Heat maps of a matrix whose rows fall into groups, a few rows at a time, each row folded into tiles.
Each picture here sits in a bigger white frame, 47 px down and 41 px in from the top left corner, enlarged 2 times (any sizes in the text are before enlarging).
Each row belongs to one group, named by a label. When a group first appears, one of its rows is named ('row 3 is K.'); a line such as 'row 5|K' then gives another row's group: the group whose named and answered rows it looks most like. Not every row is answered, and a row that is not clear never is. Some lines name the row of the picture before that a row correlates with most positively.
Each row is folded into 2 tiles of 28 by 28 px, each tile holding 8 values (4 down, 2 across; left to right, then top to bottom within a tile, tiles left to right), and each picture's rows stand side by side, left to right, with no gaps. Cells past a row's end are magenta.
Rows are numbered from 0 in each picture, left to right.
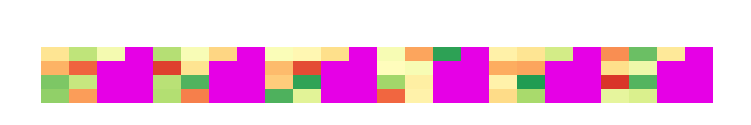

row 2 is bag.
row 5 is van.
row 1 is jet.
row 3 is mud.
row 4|bag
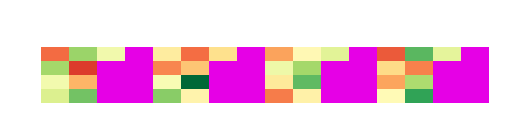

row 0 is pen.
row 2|van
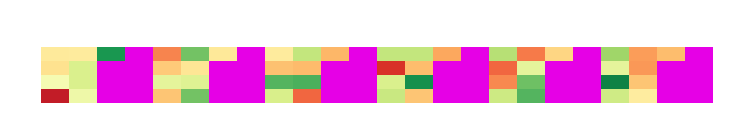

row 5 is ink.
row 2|jet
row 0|mud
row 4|bag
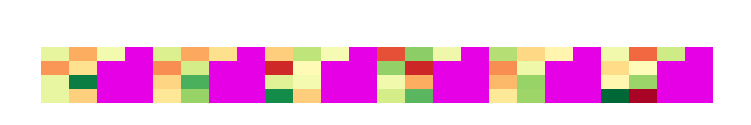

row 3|pen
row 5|jet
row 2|jet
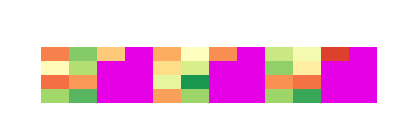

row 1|van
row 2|pen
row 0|pen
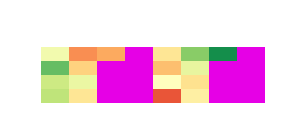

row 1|mud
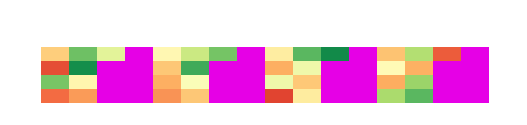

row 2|mud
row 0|mud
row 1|mud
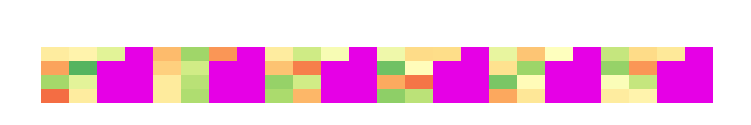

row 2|jet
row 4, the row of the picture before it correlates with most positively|0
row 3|pen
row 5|ink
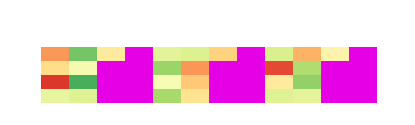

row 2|bag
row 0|van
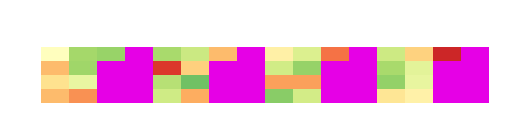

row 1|jet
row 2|pen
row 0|mud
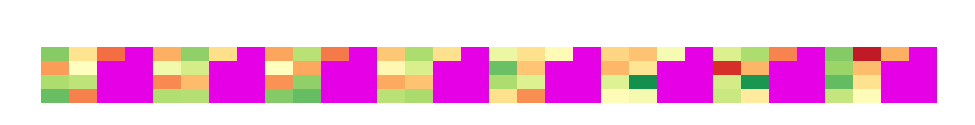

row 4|ink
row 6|jet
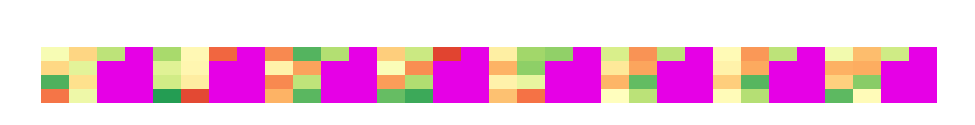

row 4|mud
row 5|bag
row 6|bag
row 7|bag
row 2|van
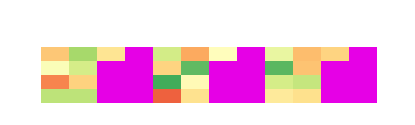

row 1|mud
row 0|pen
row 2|ink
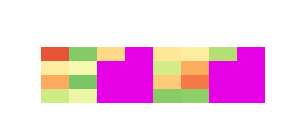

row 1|pen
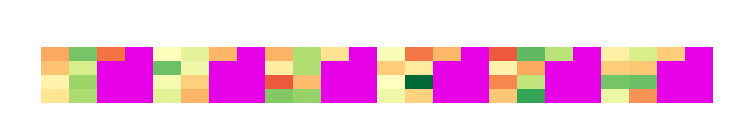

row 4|van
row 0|van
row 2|pen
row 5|jet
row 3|bag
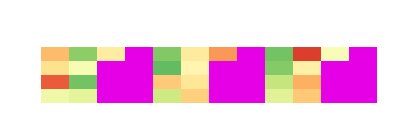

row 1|ink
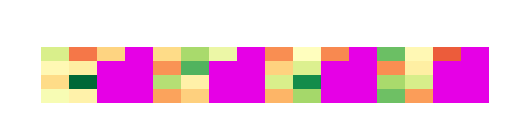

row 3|jet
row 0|bag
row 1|mud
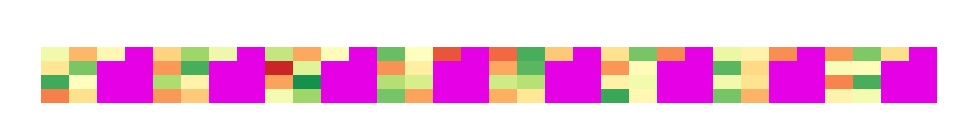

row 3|jet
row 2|bag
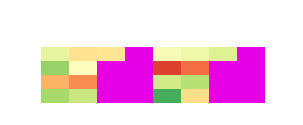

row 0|pen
